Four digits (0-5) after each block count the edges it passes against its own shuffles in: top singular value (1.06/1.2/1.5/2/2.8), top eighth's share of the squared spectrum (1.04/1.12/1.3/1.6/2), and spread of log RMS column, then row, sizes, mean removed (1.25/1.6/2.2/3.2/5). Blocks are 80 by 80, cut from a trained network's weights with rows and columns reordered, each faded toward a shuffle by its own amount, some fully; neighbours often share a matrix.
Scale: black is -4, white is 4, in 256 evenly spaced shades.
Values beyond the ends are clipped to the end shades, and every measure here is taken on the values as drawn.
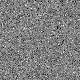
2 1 0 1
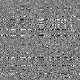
4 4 0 3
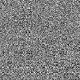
4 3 1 2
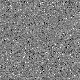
2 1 0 1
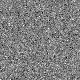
0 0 0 0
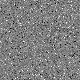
1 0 0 0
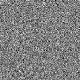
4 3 1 2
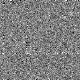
2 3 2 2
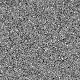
0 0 0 0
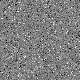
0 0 0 0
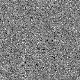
2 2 1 1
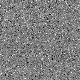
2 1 0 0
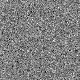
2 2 1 0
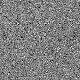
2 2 0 1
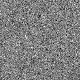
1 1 0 0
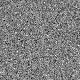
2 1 0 0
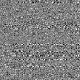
4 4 1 3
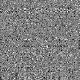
3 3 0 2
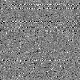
4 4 0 3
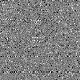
3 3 0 2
